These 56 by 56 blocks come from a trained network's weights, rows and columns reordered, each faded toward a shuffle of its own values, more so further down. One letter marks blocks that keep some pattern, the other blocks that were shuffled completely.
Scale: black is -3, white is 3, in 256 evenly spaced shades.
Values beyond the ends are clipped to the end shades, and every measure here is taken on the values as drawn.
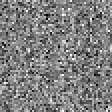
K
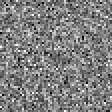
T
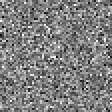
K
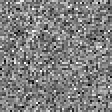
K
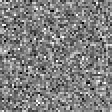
T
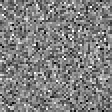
T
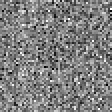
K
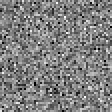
T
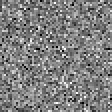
T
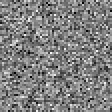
K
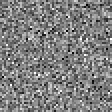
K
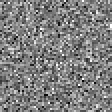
T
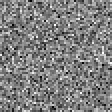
T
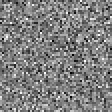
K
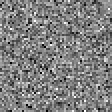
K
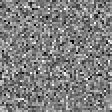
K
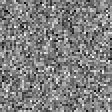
T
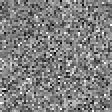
K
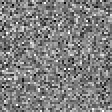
K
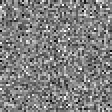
K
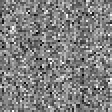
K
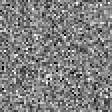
T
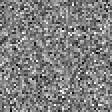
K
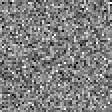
T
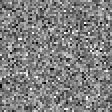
T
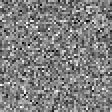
T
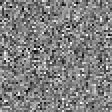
K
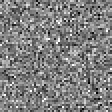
T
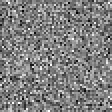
T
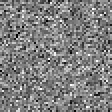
T
